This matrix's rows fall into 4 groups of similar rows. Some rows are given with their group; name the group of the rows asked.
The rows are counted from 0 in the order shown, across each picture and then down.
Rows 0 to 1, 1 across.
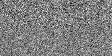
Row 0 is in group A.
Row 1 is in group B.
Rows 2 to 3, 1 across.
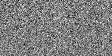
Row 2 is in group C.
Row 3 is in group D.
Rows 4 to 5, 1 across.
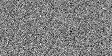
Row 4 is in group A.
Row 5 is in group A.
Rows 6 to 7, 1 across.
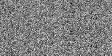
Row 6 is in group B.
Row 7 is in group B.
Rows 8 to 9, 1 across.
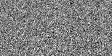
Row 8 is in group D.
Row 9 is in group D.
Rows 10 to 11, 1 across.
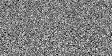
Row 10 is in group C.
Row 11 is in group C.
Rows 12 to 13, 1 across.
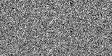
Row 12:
D
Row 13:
D
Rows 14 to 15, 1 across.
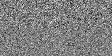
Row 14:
D
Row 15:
C
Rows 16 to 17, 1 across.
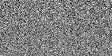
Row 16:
C
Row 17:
C
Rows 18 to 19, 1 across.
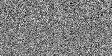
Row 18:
A
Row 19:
B
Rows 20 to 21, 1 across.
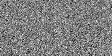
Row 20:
C
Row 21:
B
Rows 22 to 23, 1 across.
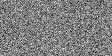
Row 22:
B
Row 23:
C
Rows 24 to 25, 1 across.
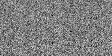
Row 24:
B
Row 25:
B
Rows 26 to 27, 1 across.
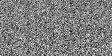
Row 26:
B
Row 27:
B
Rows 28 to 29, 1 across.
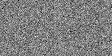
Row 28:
C
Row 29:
A
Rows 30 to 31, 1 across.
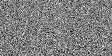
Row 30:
C
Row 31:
D
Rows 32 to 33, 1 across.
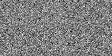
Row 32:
C
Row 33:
C
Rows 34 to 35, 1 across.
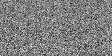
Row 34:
B
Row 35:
A
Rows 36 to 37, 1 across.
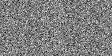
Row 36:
C
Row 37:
C
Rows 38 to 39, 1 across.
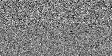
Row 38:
C
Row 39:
A
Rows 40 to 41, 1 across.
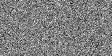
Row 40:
D
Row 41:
C
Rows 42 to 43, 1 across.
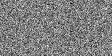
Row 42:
D
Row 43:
B
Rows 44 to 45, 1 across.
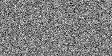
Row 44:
A
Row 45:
C
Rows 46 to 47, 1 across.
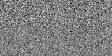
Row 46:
A
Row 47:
A
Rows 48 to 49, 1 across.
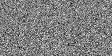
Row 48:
D
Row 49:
C
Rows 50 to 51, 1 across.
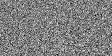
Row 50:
D
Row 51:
C
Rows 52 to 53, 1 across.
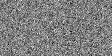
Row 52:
D
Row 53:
B
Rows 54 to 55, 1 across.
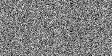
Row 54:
D
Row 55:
B
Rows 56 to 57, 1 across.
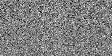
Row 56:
C
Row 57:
C
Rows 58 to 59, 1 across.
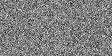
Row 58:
D
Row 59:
C
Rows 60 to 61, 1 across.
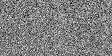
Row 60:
A
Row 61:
C
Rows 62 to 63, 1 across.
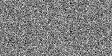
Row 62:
A
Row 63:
A
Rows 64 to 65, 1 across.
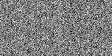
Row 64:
B
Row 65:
B
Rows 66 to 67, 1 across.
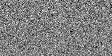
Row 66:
C
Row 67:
D
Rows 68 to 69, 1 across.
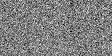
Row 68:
D
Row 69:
A
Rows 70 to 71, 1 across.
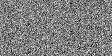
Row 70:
B
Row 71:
B
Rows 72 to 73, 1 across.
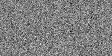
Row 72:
B
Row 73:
A
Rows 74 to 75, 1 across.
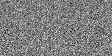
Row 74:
B
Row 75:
C
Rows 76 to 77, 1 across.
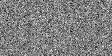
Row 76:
A
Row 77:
D
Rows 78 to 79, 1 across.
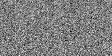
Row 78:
B
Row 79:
A
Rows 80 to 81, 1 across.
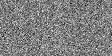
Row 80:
B
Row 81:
C
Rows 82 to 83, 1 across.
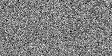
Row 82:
C
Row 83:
A
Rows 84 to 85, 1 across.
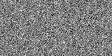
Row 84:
B
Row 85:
D
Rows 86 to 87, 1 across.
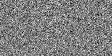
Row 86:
D
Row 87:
D
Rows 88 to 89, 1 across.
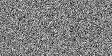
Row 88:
D
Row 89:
B
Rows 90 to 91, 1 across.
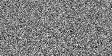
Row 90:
C
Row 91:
D
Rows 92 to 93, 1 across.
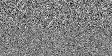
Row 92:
D
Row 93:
C
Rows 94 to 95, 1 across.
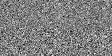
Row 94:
C
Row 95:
D
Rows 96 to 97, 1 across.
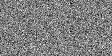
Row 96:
D
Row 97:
A
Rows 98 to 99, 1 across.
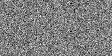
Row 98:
A
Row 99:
A
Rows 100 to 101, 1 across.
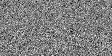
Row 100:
C
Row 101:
D
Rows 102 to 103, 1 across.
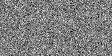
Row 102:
A
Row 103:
D
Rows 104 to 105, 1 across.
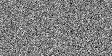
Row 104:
B
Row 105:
D
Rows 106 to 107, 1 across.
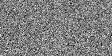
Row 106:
A
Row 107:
C
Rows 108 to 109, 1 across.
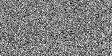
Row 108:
A
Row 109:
A
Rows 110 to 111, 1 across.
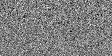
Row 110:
D
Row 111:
A
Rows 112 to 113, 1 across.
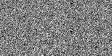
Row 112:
D
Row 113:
D
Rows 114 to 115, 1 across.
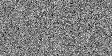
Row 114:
B
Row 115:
C
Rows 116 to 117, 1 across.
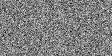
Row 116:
A
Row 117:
C
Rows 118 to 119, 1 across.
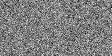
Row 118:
C
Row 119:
B
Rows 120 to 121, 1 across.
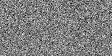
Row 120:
A
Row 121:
C
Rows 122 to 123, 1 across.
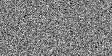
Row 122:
A
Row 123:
D
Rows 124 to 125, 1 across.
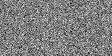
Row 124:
A
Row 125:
C
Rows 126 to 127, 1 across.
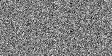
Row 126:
B
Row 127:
D
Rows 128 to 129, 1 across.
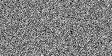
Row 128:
C
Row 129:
D
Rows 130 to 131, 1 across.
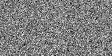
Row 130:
C
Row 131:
D
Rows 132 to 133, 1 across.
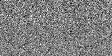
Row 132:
A
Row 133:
A
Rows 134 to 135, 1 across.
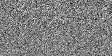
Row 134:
D
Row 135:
C
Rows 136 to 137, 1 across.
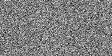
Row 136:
A
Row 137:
C
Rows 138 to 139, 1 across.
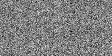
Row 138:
B
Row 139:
B
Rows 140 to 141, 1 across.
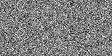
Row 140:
D
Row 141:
A
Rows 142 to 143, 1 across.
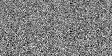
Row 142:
A
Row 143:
A
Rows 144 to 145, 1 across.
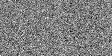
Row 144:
B
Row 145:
A
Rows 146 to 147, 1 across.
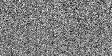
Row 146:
A
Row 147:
B
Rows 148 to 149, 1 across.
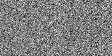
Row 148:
D
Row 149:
B
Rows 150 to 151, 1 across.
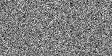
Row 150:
D
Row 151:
C
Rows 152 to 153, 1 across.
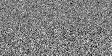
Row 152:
D
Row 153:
B
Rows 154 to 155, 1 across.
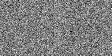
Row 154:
C
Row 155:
B
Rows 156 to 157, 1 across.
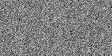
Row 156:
C
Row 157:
B
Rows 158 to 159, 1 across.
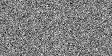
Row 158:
D
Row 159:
C
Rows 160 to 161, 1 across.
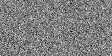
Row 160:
A
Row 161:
A
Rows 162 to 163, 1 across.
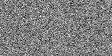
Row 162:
A
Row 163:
C
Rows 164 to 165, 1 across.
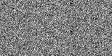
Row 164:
D
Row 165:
D
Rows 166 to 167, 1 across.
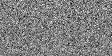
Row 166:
D
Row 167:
C
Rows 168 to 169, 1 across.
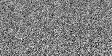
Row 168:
B
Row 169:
B
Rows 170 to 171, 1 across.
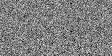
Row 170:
D
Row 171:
B
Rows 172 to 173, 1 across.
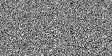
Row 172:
D
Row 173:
D
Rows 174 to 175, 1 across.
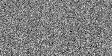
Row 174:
C
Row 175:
B
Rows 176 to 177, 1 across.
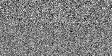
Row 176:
C
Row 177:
B
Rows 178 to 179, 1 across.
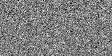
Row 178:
A
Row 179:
D
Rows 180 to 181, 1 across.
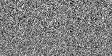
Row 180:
D
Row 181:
D
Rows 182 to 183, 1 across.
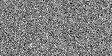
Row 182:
A
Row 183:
A
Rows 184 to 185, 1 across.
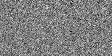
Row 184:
D
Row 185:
B
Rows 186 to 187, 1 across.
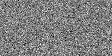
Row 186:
C
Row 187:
A
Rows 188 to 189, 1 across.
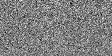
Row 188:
D
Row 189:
C
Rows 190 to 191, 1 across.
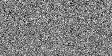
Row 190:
A
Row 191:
C
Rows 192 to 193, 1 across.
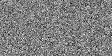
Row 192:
B
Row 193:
C
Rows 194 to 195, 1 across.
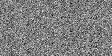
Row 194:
B
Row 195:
B
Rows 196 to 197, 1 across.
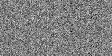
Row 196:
B
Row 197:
B
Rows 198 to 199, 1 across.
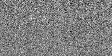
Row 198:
A
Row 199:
A
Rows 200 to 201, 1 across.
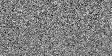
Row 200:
B
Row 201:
C
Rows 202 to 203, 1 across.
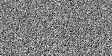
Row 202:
D
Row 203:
B
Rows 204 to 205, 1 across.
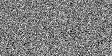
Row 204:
D
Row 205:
A
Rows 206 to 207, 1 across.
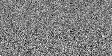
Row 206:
B
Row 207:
A
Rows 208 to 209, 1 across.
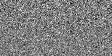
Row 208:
D
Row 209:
D
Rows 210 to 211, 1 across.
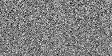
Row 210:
A
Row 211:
C
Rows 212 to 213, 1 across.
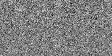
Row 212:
B
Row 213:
C
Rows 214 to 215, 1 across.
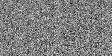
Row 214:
B
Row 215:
B
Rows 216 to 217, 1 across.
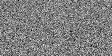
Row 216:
C
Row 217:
B
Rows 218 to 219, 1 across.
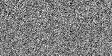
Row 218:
A
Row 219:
B
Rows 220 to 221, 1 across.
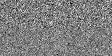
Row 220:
D
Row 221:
C
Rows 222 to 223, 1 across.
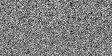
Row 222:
D
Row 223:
B
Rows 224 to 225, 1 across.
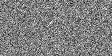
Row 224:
D
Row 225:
C
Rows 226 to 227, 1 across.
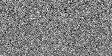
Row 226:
A
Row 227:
C
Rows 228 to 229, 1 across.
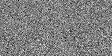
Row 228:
C
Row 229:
A
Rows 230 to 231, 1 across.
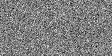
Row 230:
D
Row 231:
B
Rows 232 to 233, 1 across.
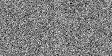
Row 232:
A
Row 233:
C
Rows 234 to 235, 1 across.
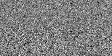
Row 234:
D
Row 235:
A
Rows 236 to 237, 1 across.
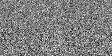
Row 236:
B
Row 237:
C
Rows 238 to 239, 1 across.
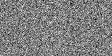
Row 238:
D
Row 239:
C
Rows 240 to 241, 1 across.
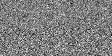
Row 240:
D
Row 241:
C
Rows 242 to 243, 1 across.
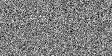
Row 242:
A
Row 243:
D
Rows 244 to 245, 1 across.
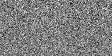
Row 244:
D
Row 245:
C
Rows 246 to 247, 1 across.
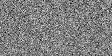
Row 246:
A
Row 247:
C
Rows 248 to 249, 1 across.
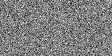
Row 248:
A
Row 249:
C
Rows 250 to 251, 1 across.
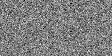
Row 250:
A
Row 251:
A
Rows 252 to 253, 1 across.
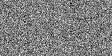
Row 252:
A
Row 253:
A
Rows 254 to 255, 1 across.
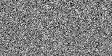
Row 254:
D
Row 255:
C
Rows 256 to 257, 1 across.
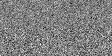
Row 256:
B
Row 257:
A
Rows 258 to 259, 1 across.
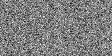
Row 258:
A
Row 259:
A
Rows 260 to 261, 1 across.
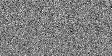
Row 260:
C
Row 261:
D
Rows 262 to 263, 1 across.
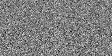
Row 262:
C
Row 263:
C
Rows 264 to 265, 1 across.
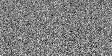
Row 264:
B
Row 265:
B
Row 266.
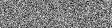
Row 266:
A
